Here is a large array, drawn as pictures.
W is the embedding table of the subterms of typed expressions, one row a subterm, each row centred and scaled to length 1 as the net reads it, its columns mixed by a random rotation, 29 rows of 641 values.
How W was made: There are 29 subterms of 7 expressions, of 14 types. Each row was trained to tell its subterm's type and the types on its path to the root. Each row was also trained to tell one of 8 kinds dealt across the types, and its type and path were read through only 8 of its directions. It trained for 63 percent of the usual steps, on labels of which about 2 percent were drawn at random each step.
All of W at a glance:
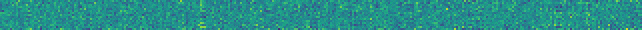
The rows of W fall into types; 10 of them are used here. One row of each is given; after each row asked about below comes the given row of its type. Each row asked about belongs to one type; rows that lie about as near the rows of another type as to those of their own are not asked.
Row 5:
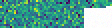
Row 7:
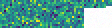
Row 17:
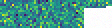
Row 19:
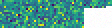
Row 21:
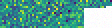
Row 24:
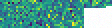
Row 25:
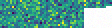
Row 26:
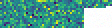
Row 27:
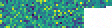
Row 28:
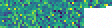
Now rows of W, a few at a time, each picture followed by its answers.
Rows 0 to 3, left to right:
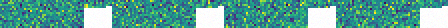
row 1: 26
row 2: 21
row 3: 21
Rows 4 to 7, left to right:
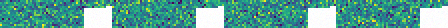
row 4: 26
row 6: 26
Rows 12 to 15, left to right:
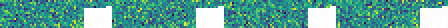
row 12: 17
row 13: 24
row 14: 28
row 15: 21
